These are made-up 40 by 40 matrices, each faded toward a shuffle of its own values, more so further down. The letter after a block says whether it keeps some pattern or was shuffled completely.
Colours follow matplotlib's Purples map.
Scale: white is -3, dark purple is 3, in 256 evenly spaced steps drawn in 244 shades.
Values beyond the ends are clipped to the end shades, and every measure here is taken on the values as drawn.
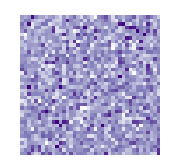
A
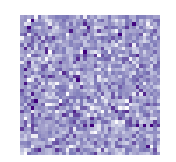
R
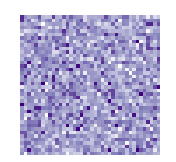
A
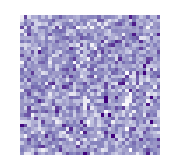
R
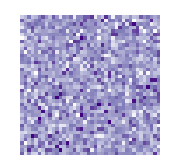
A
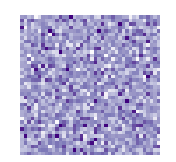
A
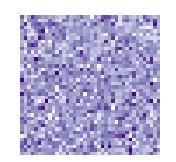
R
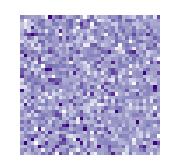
A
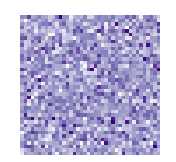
A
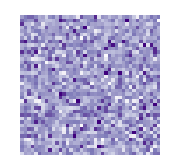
R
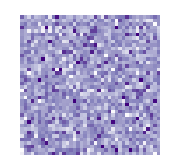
R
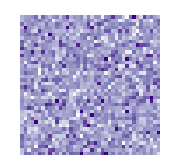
A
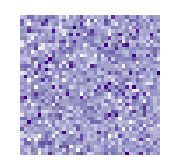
A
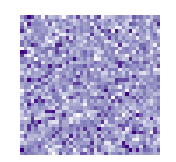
R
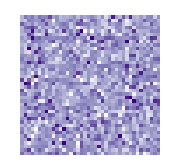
R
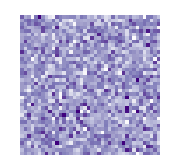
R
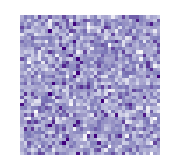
A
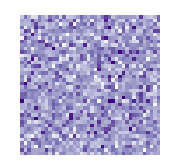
R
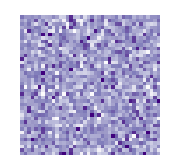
A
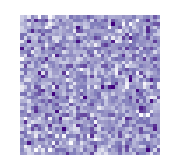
R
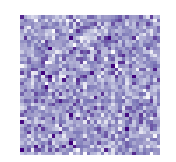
A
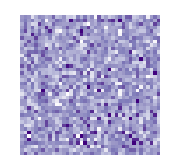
R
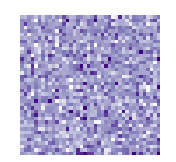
A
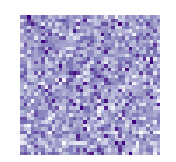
R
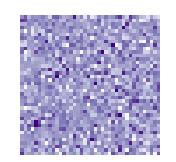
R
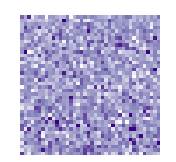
A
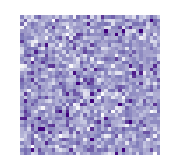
R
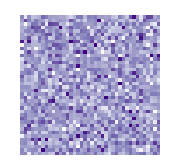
A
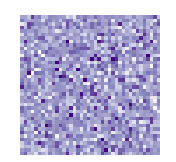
A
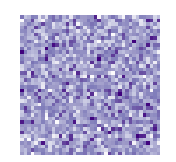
A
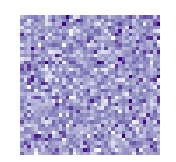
R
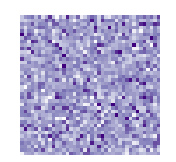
R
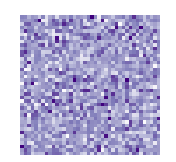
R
